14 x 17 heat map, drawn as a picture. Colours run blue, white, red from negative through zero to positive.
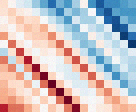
Slope: up to the bottom left. Grain: diagonal, down to the right. Mirror symmetry: none. Calmest part: top left.
